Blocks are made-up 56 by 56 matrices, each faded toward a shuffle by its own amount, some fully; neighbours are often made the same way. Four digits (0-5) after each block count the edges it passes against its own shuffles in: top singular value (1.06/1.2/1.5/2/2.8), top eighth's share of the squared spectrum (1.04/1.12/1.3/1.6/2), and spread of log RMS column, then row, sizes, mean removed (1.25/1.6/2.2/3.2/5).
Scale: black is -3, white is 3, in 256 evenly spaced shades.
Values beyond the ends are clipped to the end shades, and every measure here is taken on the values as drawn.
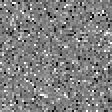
0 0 0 0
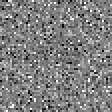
0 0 0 0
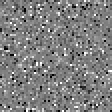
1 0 0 0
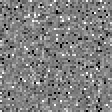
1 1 0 0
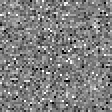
2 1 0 0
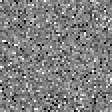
1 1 0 0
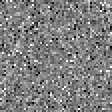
2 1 0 0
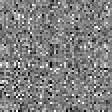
4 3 2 2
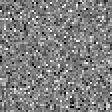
1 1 0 0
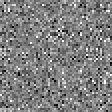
3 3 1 1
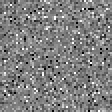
0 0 0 0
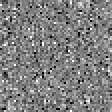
3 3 1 1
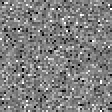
0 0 0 0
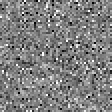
3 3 2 1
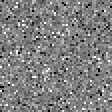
1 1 0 0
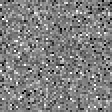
1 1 0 0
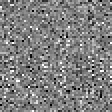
3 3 2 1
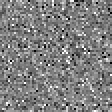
3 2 1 1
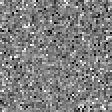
0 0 0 0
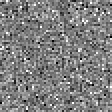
1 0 0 0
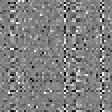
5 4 3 2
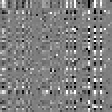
5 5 4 3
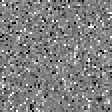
0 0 0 0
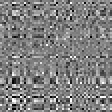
5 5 3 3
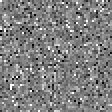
2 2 0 0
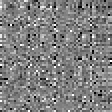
4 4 2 2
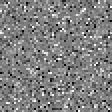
0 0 0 0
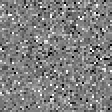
2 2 0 0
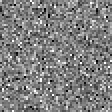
2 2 0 0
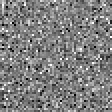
3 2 1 1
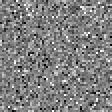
2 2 0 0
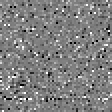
3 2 0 1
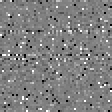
3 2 0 1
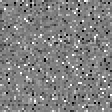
1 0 0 0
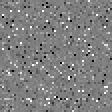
1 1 0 0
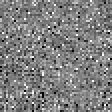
3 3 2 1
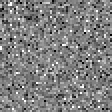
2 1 0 0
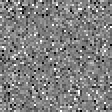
2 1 1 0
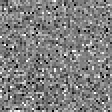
3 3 1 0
